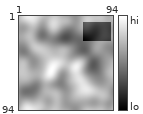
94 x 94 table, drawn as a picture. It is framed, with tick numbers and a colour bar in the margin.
Neither half mirrors the other. The top right is the ninth with the lowest average. In the top right lies a patch that is lower than the rest. Values change most from cell to cell in the top right. The ninth with the highest average is the centre.
